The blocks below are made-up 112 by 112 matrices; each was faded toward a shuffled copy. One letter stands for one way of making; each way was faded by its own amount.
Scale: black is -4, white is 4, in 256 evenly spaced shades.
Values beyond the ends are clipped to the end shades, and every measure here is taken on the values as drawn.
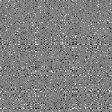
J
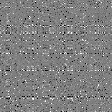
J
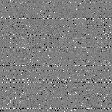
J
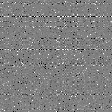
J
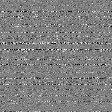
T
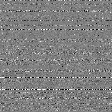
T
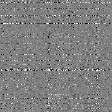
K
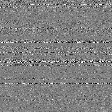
T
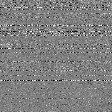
T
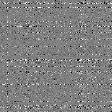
K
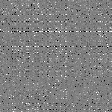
J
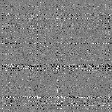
K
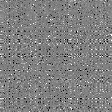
J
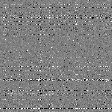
K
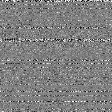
T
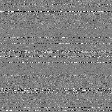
T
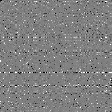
J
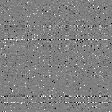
J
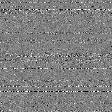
T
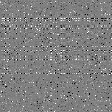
J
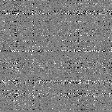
K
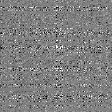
K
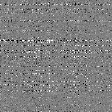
K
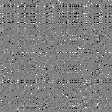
J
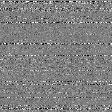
T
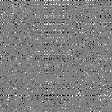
J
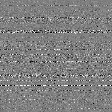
T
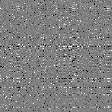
J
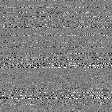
T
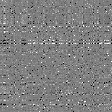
J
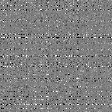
K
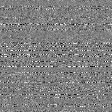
T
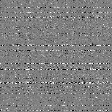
K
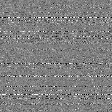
T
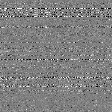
T
